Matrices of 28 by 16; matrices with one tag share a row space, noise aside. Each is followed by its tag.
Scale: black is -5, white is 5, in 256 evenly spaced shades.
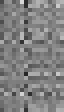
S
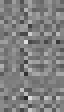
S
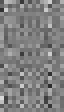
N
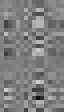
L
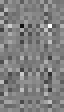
N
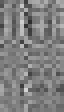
S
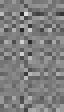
S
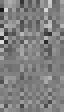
N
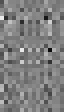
N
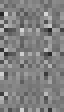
N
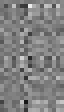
S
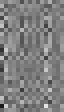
N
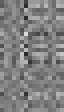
S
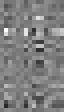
L
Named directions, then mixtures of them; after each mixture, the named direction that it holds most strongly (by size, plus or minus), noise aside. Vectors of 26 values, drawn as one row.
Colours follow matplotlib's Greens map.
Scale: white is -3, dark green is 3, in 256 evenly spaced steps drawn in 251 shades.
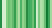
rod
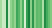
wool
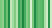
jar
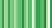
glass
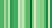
jar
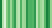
rod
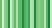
jar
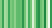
glass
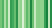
jar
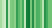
wool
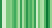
rod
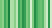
jar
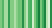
glass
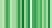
jar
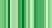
jar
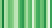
glass
